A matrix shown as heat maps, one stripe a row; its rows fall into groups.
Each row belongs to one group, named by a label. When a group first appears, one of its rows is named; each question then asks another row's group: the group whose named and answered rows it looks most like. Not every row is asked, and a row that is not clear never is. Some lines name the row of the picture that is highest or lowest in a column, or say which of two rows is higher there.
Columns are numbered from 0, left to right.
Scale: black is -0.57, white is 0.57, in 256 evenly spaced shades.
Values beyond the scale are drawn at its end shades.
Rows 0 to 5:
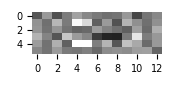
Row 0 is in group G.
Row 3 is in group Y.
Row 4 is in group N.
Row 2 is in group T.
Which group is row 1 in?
N
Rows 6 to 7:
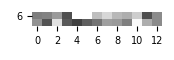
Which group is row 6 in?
N
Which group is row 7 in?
T
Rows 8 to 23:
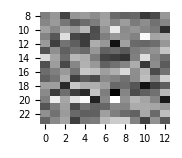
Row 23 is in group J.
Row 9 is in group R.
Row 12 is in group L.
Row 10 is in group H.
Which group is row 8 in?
G
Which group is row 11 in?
T
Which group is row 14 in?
Y
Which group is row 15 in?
G
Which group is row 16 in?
N
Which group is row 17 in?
T
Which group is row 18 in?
G
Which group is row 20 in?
H
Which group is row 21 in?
T
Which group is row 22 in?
T
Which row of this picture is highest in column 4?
20
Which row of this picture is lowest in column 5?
20
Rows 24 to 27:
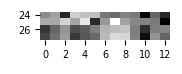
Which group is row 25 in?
H
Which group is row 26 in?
J
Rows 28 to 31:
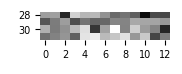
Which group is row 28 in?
G
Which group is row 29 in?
T
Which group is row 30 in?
H
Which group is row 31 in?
N
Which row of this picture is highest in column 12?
29
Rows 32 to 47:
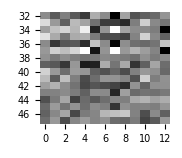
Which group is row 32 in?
L
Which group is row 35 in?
Y
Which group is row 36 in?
L
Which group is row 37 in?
H
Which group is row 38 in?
T
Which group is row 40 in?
Y
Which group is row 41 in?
T
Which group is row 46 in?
J
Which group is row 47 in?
G
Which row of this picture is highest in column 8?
46
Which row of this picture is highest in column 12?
36
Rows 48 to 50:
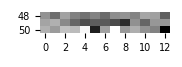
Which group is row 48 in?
T
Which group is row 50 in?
H
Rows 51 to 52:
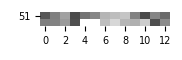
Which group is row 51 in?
J
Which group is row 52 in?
N
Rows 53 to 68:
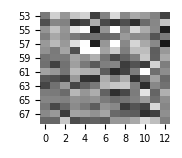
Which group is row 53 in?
H
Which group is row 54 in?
L
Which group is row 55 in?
H
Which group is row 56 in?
R
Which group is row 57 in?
H
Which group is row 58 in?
N
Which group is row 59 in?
Y
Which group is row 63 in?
J
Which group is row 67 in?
G
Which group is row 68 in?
T
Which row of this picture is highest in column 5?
58
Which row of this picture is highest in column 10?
61
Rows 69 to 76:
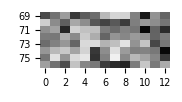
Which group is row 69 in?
J
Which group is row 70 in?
Y
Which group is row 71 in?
G
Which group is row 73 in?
N
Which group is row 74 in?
H
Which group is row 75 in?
H
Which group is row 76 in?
Y
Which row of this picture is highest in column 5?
73
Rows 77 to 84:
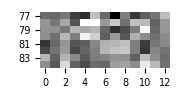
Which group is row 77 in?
L
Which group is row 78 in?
N
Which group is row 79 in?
Y
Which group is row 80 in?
N
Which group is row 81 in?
J
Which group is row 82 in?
J
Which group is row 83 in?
T
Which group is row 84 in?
T
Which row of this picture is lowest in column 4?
77
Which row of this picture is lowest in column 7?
77
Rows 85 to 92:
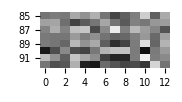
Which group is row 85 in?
Y
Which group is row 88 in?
Y
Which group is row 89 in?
Y
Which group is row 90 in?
J
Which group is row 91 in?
Y
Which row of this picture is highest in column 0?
91
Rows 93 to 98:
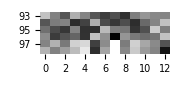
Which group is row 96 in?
L
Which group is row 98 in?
H
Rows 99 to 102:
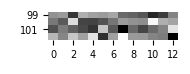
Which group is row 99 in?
G
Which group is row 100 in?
T
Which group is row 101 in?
L
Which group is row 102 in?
H
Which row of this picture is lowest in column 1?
100
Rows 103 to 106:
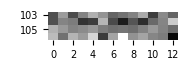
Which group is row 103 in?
G
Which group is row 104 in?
L
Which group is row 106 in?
H
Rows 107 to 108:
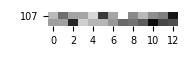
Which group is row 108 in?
G
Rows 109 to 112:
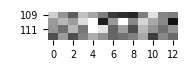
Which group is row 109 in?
Y
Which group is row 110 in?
H
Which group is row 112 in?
G
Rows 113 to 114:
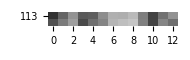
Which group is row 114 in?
J
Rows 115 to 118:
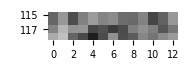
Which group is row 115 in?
G
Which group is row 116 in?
G
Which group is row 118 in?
R
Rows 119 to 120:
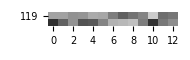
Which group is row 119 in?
Y
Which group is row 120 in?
J
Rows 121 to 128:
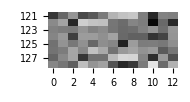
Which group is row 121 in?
J
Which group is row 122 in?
G
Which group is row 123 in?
Y
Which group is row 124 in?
G
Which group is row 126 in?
N
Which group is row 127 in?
J
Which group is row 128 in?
Y
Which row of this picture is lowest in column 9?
124
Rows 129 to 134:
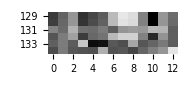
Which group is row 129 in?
J
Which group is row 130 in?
J
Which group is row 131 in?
T
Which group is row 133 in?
R
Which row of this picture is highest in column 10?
131
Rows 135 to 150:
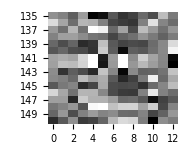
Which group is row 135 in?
R
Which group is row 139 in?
L
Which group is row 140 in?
L
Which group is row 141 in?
H
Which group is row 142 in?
H
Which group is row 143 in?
L
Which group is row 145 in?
L
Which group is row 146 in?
Y
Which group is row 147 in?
G
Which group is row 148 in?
N
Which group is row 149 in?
G
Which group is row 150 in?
J
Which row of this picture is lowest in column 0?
150
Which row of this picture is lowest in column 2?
147
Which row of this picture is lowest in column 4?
135
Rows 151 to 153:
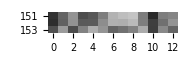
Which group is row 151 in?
J
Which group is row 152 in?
J
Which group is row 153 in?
G
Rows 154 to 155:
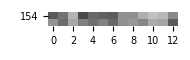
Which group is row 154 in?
T
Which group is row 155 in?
T
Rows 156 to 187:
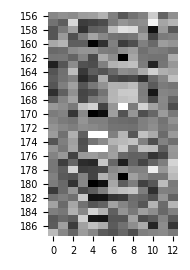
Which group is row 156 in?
Y
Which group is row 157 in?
T
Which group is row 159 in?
G
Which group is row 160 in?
R
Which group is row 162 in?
L
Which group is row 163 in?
J
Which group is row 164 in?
T
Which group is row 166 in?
J
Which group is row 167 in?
J
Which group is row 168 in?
J
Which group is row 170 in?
R
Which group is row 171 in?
Y
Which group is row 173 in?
N
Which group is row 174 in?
J
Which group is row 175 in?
N
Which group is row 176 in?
G
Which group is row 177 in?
L
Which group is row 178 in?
T
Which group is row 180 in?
R
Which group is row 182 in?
R
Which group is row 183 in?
T
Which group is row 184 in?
N
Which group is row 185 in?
R
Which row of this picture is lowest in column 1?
177
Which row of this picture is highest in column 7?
169
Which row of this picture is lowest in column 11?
176
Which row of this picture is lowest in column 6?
182
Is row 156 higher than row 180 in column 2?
Yes
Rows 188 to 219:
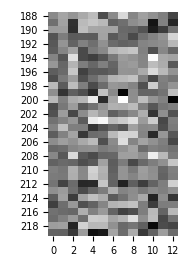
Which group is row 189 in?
G
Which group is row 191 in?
L
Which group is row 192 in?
L
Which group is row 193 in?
J
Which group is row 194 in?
T
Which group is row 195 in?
T
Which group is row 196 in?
T
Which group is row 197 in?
J
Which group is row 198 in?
T
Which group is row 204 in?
R
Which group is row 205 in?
J
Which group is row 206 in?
H
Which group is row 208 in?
T
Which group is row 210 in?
N
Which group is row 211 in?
N
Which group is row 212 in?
L
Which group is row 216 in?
Y
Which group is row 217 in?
N
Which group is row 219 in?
R
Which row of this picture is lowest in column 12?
200
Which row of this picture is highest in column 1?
204
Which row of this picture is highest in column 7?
200
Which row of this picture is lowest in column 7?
199
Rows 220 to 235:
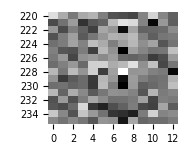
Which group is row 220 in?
Y
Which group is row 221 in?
J
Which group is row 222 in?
L
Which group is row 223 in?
J
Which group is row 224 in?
N
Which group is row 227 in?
N
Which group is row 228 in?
H
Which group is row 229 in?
L
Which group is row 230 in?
L
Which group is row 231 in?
T
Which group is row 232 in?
G
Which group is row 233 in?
R
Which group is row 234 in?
Y
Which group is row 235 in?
L
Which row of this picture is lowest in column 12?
228
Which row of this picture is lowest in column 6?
234
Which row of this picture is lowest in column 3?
221
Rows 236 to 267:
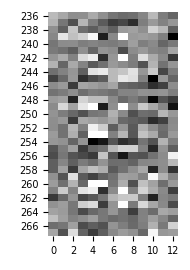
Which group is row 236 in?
Y
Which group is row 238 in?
T
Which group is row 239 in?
H
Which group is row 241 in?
L
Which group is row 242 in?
H
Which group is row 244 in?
N
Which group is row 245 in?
J
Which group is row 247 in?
T
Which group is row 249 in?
H
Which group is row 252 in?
N
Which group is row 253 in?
N
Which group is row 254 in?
R
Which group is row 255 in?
J
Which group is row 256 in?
L
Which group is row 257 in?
L
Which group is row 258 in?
G
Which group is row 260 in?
N
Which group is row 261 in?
H
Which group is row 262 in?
J
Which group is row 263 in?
H
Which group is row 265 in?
Y
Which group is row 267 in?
T
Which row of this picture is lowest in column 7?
256
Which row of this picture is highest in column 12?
256
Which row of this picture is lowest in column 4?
254
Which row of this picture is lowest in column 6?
237
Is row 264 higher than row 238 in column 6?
Yes
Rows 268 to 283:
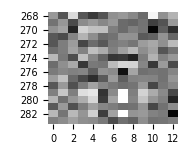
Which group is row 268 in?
T
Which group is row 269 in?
G
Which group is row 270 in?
G
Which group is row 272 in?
T
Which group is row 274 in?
Y
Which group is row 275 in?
J
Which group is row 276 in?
L
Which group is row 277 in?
R
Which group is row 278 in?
G
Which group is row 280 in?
H
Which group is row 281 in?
G
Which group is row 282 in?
H
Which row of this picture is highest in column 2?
268
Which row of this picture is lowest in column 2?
270
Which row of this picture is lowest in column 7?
276
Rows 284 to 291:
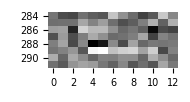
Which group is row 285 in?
Y
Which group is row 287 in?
G
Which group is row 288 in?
R
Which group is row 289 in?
N
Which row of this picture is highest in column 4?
289
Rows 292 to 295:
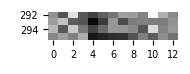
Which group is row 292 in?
T
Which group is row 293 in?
R
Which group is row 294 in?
T
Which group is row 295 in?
R
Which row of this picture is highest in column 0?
294
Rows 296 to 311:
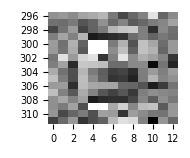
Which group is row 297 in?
L
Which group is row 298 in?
J
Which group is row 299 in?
R
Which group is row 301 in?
N
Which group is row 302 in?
H
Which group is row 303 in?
G
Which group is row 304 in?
Y
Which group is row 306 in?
G
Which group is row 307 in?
Y
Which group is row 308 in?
R
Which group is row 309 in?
N
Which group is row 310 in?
L
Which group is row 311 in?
J
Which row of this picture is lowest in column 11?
306
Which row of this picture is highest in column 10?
296
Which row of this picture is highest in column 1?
302
